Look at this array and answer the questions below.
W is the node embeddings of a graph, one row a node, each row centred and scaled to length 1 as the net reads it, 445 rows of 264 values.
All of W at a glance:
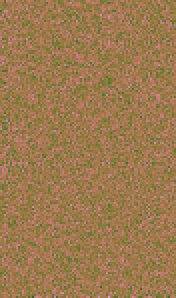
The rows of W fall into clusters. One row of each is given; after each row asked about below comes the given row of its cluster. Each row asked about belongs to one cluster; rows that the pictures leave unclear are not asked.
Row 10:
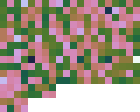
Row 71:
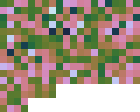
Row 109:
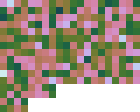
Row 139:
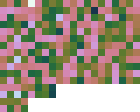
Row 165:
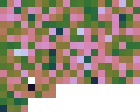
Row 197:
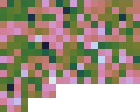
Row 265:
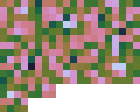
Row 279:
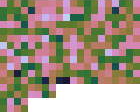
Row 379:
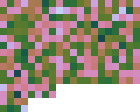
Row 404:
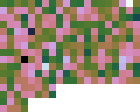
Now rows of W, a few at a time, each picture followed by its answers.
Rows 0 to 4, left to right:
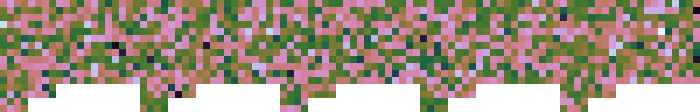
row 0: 109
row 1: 165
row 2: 71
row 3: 165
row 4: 197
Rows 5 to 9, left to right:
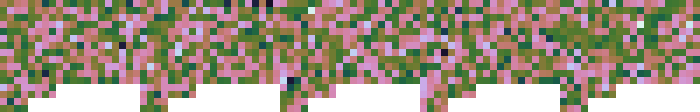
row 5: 379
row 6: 379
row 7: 279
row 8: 10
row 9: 71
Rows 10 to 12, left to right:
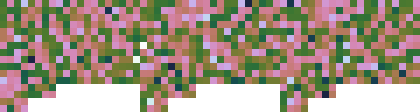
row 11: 279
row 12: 279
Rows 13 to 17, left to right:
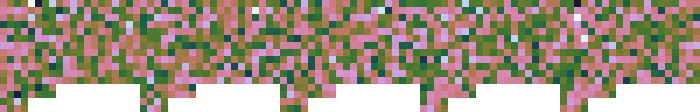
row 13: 139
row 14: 109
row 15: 265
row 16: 404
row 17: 404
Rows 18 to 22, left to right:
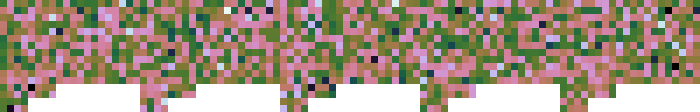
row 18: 165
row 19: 10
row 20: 139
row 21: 71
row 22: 109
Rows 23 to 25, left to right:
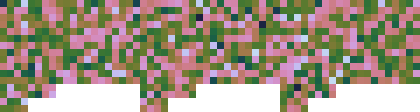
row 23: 265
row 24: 109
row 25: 279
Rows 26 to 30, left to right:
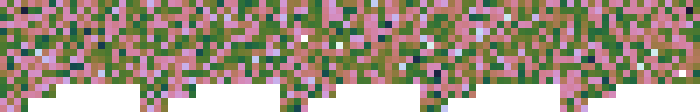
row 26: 109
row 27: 109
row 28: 265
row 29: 379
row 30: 10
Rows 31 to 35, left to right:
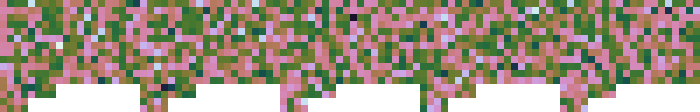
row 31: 139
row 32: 139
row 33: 10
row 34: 404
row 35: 10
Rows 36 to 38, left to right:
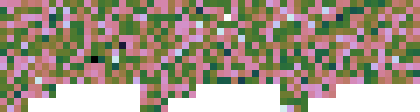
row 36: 109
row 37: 379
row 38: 165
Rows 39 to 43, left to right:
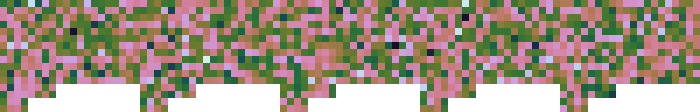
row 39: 404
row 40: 279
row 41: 109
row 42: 404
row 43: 139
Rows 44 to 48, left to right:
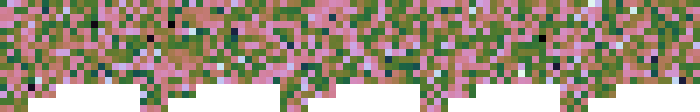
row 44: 165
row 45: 71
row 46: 279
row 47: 109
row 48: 139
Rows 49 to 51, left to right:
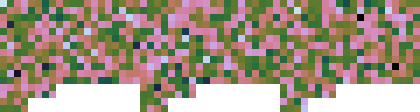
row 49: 379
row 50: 279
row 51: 265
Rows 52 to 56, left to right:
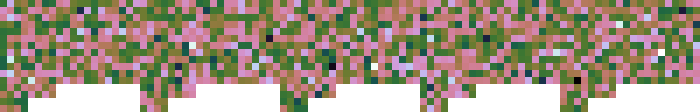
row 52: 165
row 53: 197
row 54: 165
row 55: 109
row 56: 379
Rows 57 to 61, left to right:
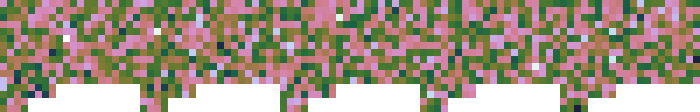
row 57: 279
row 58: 197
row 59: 279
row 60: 265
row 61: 265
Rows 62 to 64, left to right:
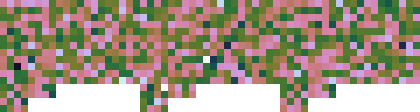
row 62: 109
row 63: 279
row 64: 109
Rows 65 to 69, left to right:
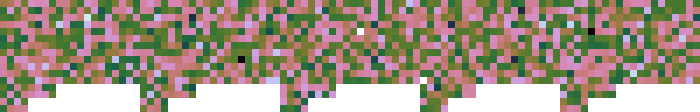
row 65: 109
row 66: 109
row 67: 379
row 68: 265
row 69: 71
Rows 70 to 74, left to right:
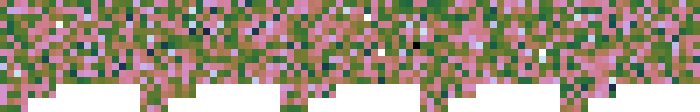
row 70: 379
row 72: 379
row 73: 197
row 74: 109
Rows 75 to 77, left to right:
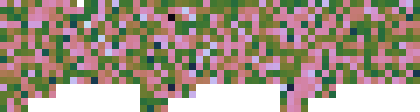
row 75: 279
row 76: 165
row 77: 404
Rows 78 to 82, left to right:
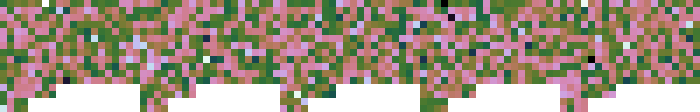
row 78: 404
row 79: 279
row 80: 139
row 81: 165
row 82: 10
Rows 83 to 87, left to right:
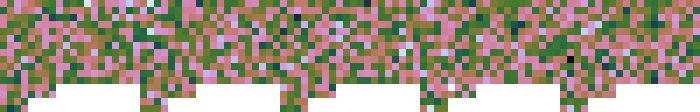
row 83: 379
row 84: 265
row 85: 379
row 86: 165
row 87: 165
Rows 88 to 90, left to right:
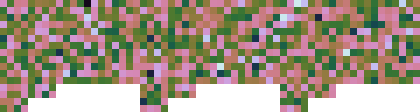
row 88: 379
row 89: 71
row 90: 165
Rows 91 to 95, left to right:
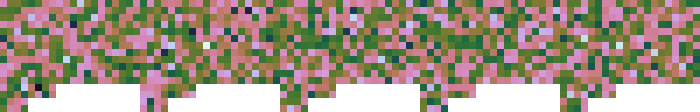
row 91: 279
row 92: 10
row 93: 71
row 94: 71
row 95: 265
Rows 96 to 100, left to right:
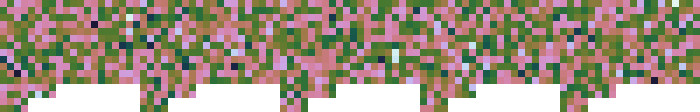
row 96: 379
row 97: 379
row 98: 109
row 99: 404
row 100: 279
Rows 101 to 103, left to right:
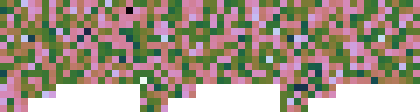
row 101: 10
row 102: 265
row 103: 279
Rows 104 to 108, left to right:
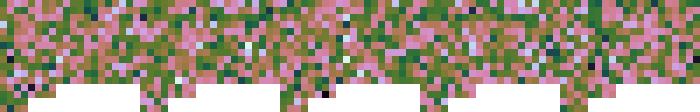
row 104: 165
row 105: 197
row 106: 279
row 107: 197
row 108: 265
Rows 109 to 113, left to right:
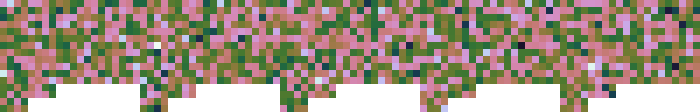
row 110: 265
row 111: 165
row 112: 10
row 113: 109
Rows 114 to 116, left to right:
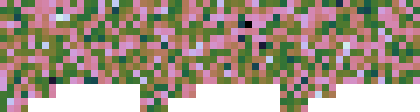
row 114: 279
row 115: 265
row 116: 165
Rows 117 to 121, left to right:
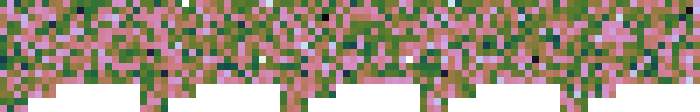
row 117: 165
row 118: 404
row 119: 404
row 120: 404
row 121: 197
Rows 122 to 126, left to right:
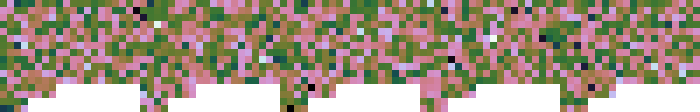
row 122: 165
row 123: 197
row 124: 165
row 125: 10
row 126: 165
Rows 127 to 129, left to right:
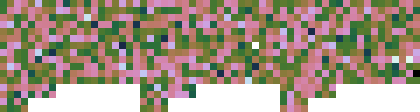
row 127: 379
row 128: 109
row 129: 404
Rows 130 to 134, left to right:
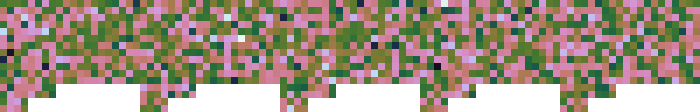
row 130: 404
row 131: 379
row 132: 109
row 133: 109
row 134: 139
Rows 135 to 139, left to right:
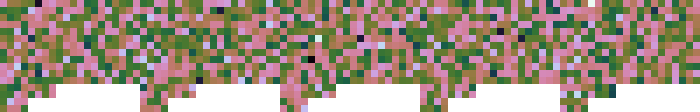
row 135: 279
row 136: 71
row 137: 10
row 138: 379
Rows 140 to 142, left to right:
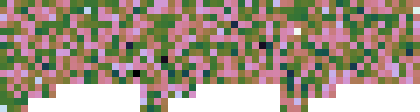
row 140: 165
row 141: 379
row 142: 197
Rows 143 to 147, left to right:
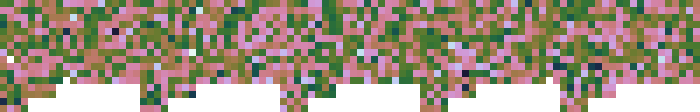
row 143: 71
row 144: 71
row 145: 139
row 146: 109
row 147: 197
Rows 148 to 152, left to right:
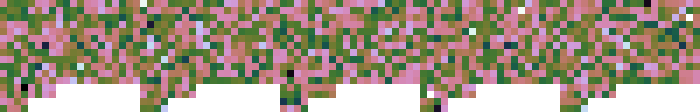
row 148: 197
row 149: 379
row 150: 71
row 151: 265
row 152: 379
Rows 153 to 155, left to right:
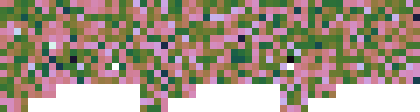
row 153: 197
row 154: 265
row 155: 71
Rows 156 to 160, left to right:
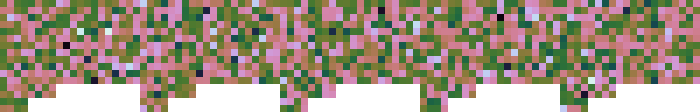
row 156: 165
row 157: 139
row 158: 265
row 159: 265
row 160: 165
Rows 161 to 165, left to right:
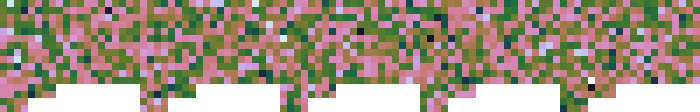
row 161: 10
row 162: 139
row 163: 379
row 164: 279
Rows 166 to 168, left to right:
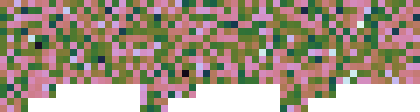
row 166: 109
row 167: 379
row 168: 71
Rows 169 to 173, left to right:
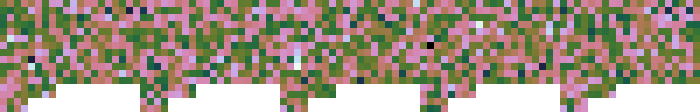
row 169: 10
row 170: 109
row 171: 139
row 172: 379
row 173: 10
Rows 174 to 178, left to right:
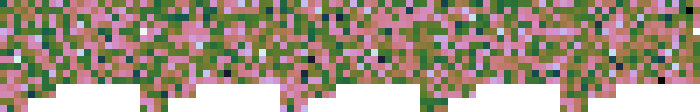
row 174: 10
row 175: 197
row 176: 10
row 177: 165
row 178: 197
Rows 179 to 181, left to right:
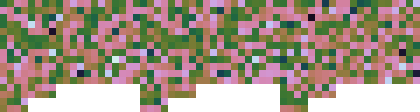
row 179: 71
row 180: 71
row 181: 165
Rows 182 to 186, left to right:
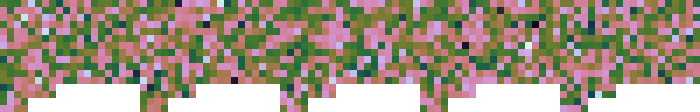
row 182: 404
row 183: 279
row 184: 197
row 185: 197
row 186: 71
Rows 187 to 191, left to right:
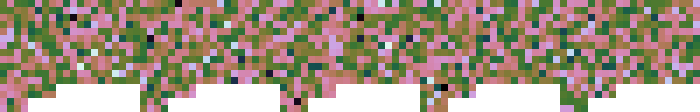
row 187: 10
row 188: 279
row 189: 197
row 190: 279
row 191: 165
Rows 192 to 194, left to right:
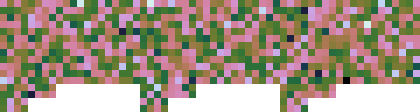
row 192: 279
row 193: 109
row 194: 279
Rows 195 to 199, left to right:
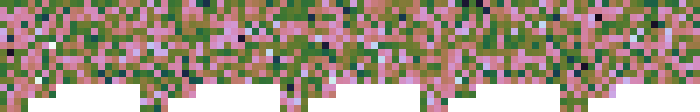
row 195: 404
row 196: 265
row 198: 404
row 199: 165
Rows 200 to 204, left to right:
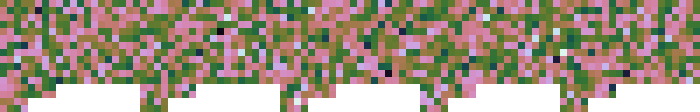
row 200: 10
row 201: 379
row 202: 279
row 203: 197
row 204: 109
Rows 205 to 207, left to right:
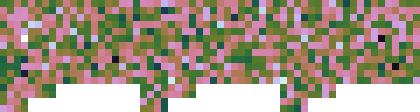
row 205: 404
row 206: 109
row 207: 265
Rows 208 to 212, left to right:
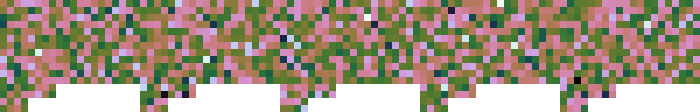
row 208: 109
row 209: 279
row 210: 379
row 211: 279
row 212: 279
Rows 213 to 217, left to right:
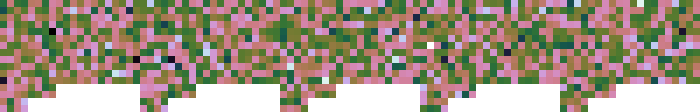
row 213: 10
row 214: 10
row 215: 71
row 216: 379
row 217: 279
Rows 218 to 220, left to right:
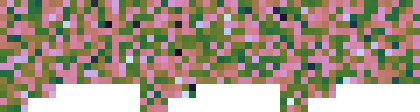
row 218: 265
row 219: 109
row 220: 279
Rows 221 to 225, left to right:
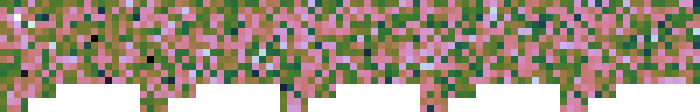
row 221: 404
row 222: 165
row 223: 404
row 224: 139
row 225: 404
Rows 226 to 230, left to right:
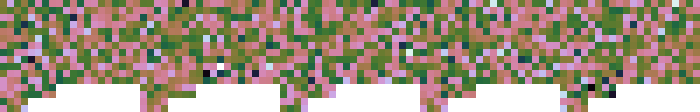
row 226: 10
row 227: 71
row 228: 265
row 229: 10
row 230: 139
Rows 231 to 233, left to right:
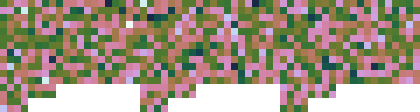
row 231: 71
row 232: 379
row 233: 379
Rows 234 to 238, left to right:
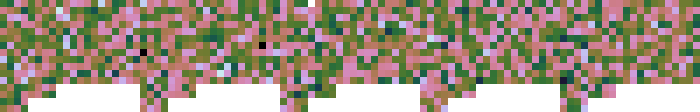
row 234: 71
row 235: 109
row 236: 139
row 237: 10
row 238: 265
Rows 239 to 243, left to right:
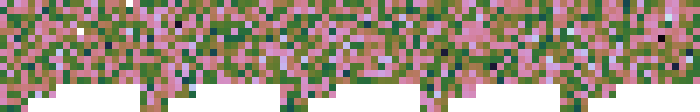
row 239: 379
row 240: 404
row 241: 379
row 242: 197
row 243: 265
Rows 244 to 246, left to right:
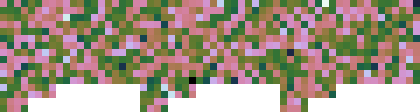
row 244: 279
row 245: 279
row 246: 404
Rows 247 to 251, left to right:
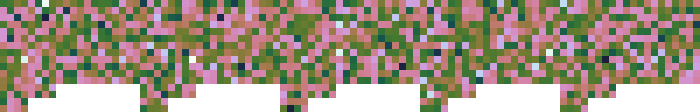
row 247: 404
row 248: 265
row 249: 379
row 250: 265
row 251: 379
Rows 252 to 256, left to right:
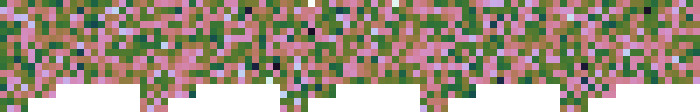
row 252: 165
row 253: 109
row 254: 139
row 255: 139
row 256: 165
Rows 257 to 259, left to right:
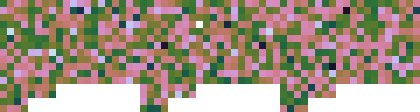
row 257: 71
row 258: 379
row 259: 165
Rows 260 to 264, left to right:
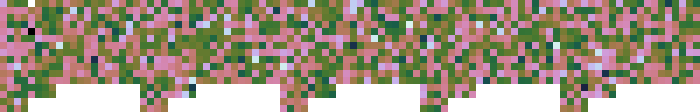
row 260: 139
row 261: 109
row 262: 139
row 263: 379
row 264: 109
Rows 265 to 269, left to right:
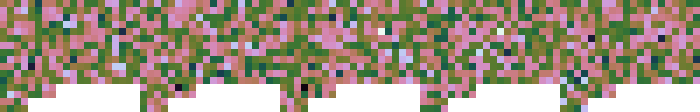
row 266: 279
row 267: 197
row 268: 379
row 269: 265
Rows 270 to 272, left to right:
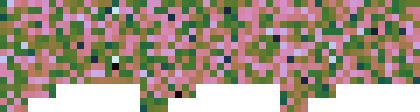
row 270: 109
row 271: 165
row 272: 139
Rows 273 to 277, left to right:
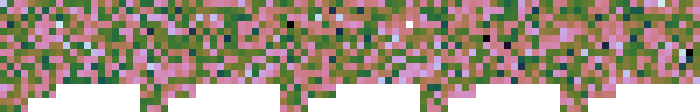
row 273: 379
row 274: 71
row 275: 71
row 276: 279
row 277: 197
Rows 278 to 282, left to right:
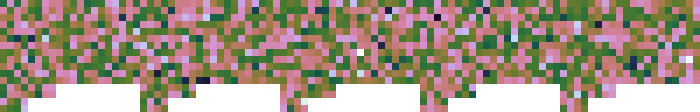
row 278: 265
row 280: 10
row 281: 404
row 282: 197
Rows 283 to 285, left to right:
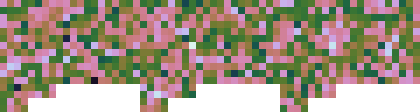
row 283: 279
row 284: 404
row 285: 197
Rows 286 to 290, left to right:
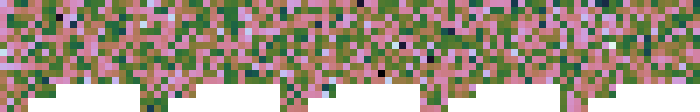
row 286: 139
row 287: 165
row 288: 109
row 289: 71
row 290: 404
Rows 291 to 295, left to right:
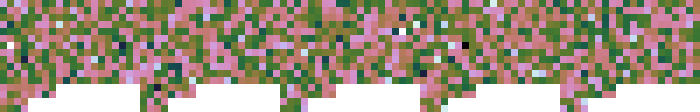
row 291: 379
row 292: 279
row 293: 265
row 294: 10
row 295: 10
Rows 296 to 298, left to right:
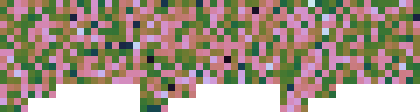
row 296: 379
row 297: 165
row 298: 404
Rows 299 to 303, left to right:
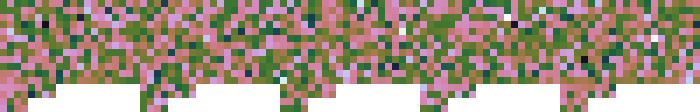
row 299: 10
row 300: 279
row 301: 265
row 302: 379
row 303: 379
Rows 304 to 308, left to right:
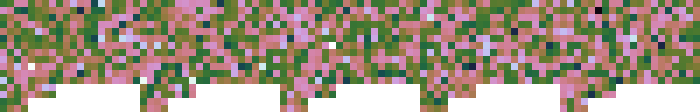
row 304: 71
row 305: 279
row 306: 404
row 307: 165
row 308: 10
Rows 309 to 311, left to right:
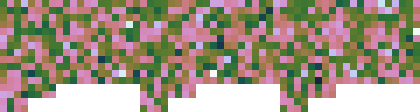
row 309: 10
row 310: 197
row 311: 197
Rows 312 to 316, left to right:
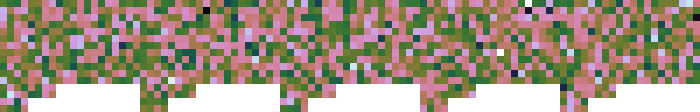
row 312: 265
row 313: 165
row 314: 265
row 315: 10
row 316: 404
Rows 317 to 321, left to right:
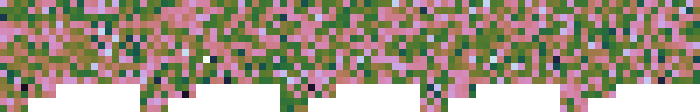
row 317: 197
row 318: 279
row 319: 165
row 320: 109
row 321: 10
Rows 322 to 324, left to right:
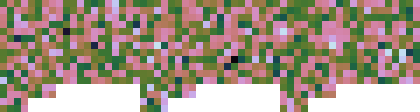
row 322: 265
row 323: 265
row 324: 197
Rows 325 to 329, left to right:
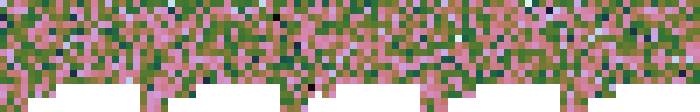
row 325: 379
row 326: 404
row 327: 165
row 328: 10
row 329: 404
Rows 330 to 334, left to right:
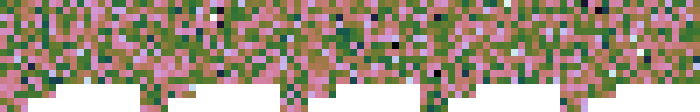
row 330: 10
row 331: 71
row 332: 109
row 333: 379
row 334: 10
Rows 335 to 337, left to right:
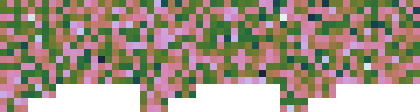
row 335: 10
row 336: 404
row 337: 165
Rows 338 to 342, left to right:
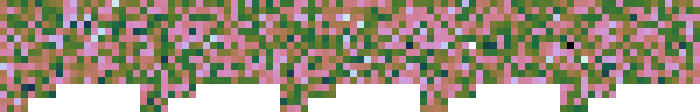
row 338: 139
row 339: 379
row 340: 71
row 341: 404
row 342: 379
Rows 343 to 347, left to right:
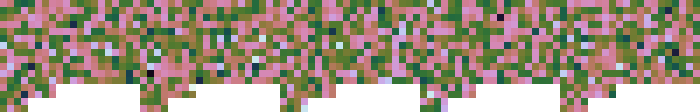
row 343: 279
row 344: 71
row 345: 265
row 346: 265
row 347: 109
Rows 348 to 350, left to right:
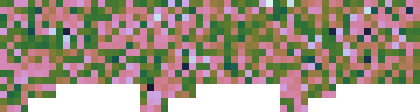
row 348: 71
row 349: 404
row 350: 10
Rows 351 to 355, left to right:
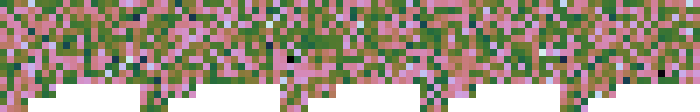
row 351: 404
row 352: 379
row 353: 71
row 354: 109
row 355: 379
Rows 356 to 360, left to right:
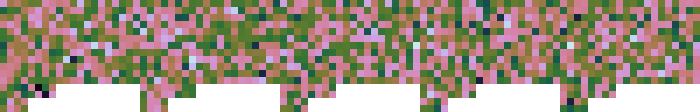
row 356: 279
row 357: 404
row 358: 379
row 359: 265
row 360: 379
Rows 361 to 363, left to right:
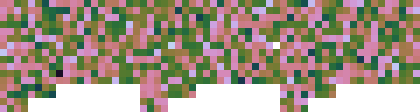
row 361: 139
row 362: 10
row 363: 139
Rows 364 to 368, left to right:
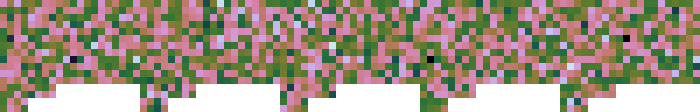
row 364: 279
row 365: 265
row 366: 404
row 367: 165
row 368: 279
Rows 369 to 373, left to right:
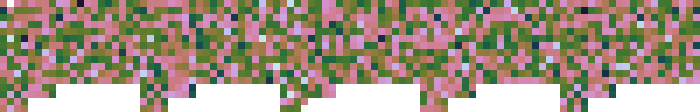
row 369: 109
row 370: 109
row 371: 265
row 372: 404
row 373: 109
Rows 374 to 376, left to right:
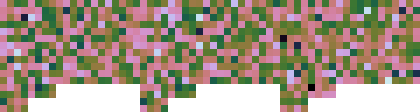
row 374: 139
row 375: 139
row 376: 165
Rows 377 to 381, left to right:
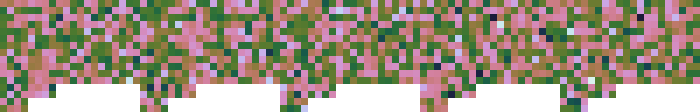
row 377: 109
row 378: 197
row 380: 10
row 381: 265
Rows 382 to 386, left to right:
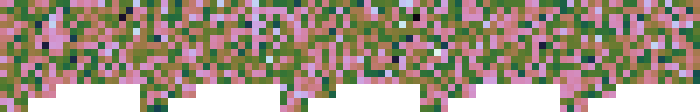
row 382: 197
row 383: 265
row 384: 404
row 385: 265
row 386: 10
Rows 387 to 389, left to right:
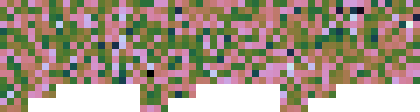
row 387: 109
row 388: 71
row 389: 71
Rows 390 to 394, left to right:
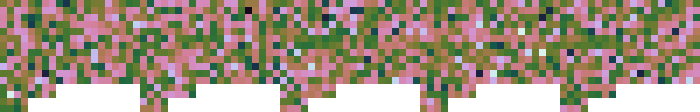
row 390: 265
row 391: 109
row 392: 71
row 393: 197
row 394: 71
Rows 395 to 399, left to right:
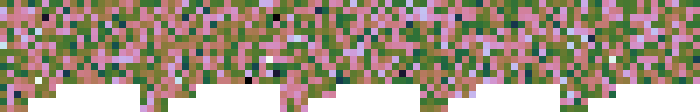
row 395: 404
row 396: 404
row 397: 10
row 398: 165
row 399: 265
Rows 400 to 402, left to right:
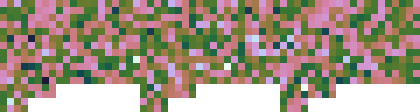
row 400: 279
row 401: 109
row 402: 279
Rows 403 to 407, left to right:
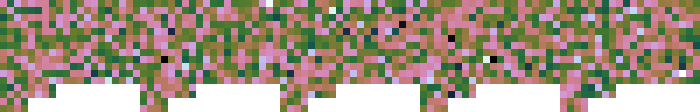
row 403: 109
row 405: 71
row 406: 279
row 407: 10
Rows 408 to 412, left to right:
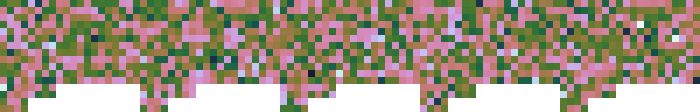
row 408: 404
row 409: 197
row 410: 379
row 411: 139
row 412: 71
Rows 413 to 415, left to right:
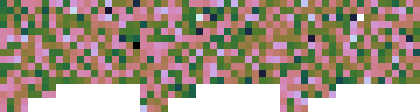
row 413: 10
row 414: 139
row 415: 10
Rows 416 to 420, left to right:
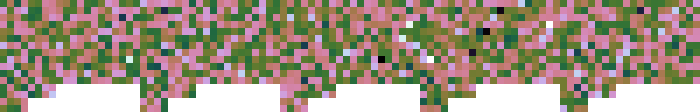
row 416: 265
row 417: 109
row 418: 10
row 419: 71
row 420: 165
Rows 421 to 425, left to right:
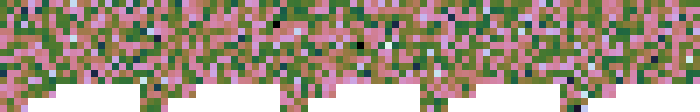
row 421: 10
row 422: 265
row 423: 197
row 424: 165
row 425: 265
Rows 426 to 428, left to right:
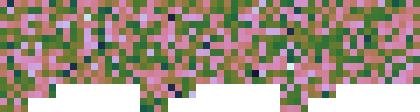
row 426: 109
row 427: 165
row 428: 71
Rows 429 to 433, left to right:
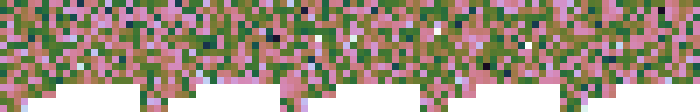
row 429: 10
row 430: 404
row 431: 10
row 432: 197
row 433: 265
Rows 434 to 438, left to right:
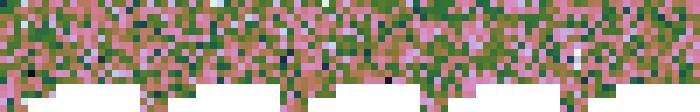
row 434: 10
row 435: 139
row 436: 404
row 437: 197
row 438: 139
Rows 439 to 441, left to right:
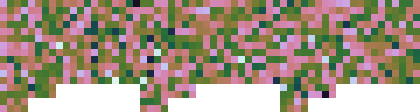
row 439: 139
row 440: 71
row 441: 279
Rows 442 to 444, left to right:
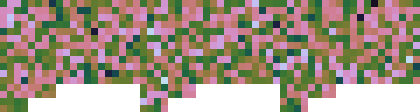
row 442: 165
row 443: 265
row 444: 265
